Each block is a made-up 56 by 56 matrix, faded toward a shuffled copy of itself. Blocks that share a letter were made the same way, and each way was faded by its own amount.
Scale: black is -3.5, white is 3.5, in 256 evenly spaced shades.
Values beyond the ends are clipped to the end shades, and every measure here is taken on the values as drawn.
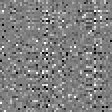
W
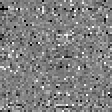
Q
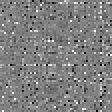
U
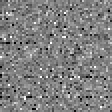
Q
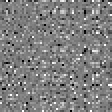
W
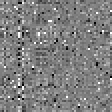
W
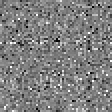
Q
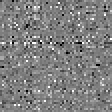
U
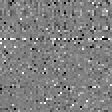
U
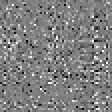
W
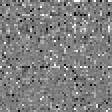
U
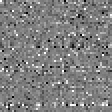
Q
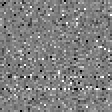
Q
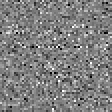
Q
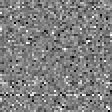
Q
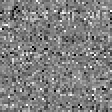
Q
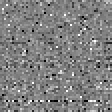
Q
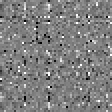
U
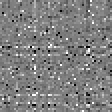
U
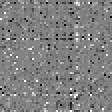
U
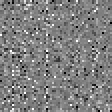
W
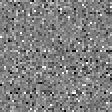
Q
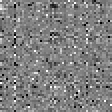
W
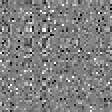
W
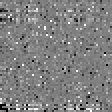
U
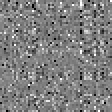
W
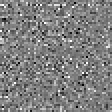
Q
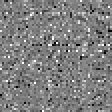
Q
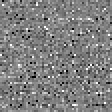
Q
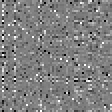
W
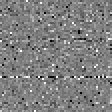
Q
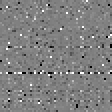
U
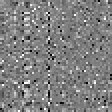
W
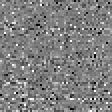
Q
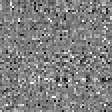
Q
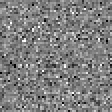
Q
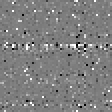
U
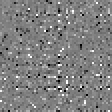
U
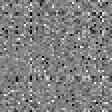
W
